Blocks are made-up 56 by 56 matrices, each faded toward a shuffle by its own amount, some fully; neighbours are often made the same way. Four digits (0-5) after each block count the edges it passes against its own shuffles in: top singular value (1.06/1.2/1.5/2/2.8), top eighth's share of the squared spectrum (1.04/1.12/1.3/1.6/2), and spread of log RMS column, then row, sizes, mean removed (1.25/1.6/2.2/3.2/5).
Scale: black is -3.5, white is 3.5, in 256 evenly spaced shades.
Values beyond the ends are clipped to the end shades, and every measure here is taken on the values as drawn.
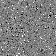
0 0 0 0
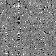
3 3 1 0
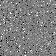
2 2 0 0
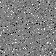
1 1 0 0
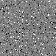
2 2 1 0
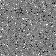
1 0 0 0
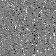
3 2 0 0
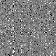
3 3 2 1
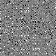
3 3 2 1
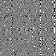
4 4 2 0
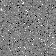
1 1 0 0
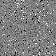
3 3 1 1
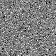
0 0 0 0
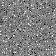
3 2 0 0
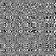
4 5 3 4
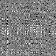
4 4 2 2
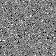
1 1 0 0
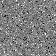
0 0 0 0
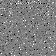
1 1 0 1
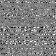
2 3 0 3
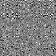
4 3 1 2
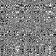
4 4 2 3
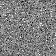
0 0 0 0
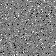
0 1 0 1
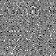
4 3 2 2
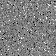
1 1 0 0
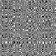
4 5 3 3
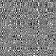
4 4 3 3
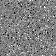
2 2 0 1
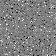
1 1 0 0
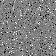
1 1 0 0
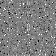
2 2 0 0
